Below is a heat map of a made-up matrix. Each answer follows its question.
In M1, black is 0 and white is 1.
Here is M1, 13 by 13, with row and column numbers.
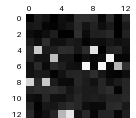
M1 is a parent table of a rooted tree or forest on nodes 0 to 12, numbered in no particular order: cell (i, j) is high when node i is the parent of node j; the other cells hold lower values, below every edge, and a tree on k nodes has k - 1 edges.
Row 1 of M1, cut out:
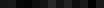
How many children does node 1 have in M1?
0
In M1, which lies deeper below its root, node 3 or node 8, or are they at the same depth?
the same depth
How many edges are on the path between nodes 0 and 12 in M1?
3
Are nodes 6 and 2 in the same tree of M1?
no
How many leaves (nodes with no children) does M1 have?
8
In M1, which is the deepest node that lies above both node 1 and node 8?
4
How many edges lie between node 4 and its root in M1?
1
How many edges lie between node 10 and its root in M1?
2
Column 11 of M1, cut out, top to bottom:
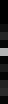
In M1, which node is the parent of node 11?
6
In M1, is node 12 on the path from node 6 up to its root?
no
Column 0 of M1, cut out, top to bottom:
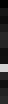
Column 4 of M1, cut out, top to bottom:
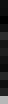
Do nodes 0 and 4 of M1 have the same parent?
no
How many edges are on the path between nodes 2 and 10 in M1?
5
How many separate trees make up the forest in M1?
2
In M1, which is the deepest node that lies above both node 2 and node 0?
8
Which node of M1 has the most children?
6
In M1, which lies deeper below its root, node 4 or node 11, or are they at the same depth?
the same depth
